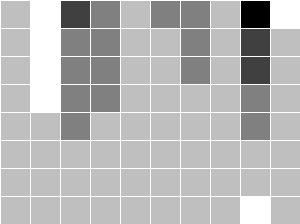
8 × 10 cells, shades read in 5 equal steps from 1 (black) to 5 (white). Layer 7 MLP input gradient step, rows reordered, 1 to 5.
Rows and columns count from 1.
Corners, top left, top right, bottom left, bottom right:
4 5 4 4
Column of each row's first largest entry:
2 2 2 2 1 1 1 9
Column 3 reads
2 3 3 3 3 4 4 4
